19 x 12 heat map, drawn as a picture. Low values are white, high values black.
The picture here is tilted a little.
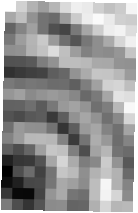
There is an overall slope up to the bottom left. Concentric rings centre on the bottom left. The ninth with the highest average is the bottom left. The halves do not mirror each other.
